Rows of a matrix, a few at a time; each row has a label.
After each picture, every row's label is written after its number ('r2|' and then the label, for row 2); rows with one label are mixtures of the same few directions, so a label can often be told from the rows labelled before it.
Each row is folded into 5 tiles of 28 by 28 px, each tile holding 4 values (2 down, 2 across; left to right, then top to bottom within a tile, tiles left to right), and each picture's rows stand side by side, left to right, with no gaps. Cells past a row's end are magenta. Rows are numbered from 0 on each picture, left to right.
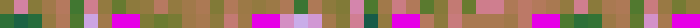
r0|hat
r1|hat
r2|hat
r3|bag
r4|hat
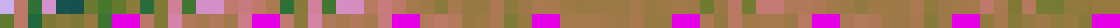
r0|bag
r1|bag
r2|bag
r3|hat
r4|hat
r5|bag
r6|hat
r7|bag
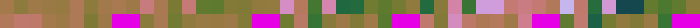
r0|hat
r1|bag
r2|bag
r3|bag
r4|bag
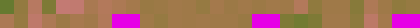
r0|bag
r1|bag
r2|hat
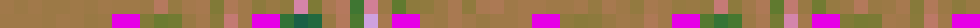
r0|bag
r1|hat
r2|hat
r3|bag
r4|hat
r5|hat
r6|hat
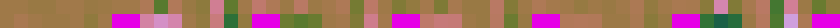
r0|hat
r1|hat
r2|hat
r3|hat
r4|hat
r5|hat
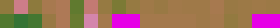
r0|hat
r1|hat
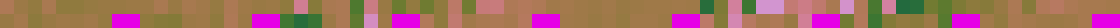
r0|bag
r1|hat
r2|hat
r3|bag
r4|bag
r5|bag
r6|bag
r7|bag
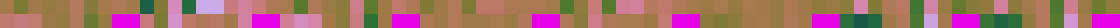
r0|hat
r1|bag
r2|hat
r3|bag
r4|bag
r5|hat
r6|hat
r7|hat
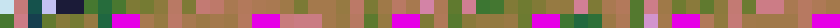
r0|bag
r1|bag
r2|hat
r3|bag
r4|hat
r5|bag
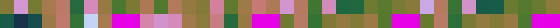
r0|hat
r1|hat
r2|bag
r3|bag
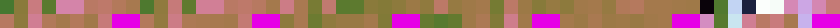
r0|bag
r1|bag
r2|bag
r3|hat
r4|bag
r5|bag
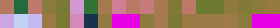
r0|hat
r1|bag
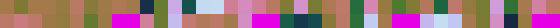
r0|hat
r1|bag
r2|hat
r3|hat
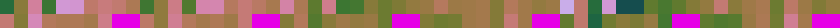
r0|bag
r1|bag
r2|bag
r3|hat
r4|bag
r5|hat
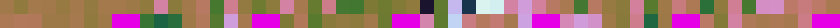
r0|hat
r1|hat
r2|bag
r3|bag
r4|hat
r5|bag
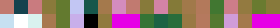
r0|hat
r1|hat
